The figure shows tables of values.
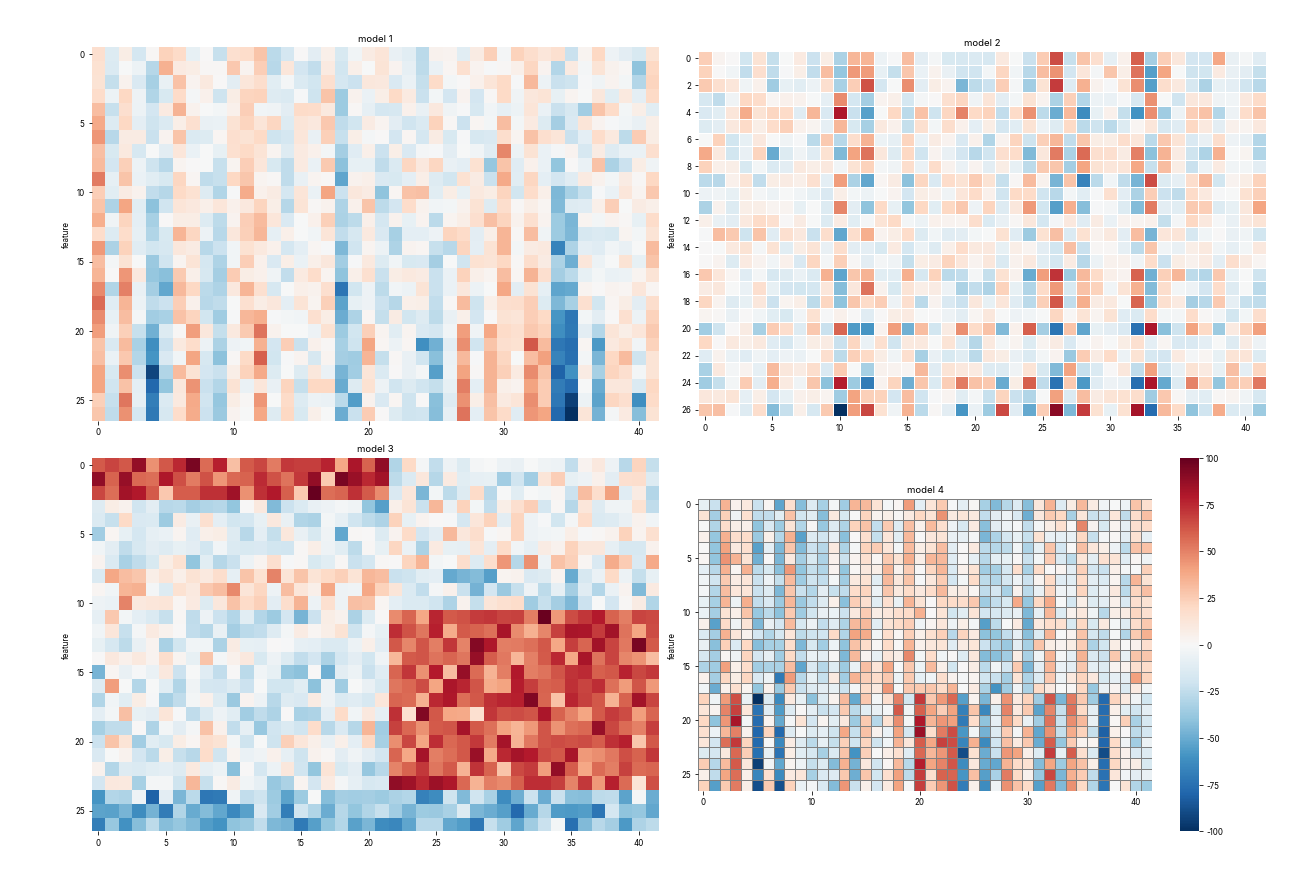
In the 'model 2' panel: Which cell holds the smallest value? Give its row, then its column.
26, 10
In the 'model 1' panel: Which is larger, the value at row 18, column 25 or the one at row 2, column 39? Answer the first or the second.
the second
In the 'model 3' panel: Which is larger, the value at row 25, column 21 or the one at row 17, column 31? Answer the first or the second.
the second
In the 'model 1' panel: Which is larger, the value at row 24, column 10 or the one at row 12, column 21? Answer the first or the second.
the first
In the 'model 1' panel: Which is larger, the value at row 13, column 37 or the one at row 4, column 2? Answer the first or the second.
the second
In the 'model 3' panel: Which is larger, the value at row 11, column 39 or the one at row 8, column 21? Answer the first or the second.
the first
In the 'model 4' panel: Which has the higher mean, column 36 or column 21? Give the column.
21
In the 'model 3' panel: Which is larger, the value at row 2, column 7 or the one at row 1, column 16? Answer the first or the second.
the second
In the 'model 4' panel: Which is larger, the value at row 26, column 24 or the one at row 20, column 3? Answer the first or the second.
the second
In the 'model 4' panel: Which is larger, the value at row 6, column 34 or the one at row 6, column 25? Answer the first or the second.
the second
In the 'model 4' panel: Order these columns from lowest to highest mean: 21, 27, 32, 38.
27, 38, 21, 32
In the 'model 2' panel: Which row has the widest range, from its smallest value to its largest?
26
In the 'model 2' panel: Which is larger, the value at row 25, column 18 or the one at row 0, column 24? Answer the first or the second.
the first
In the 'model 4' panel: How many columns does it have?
42
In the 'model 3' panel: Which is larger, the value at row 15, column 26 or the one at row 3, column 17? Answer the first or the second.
the first
